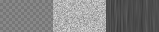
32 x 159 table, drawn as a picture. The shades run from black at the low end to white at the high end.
The table splits into one row of 3 panels. Panel 1,1: middling, checkered, faint in contrast. Panel 1,2: high, fine-grained. Panel 1,3: low, streaked downward, faint in contrast.
